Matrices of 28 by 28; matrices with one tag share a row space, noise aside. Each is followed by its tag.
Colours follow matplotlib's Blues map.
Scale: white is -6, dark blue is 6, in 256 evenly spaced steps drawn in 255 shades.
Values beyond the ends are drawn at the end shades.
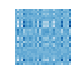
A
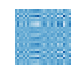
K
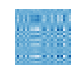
K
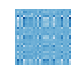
A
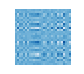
K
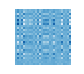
A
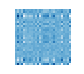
A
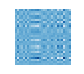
K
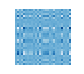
A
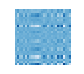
K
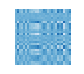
K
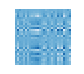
K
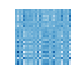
A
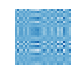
K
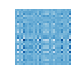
A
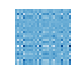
A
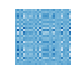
A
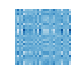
A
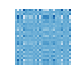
A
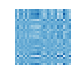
K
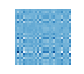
A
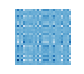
A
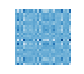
A
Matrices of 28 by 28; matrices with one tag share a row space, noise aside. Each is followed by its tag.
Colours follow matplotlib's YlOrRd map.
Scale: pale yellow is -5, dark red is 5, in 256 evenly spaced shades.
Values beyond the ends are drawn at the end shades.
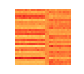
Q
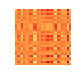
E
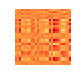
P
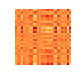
E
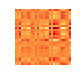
P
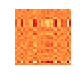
E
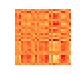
P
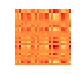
P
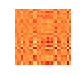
E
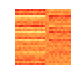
Q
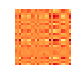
P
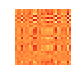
E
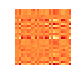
P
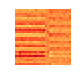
Q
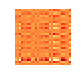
P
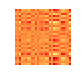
P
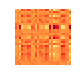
P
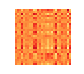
E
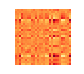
P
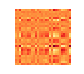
P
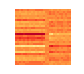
Q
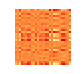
P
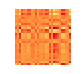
P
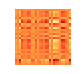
P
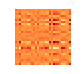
P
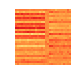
Q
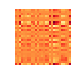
P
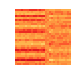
Q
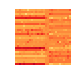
Q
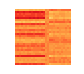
Q
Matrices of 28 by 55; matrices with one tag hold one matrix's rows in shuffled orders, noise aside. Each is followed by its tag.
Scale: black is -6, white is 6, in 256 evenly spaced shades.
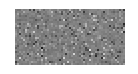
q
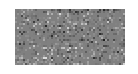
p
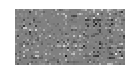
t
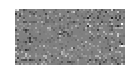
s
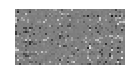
s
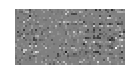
t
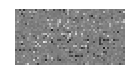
p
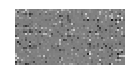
s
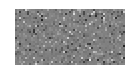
q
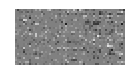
t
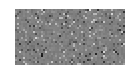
q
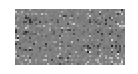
s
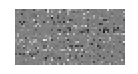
p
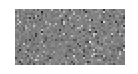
q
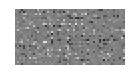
p
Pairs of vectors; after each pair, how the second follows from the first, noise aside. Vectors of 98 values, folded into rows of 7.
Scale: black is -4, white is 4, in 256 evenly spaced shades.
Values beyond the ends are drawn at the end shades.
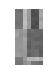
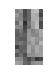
negated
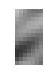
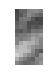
negated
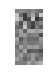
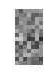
wrapped around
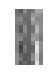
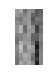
negated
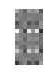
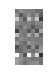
wrapped around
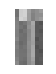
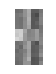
wrapped around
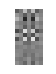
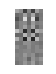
negated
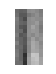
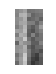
negated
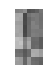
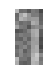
wrapped around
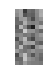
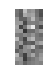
negated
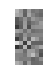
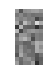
wrapped around
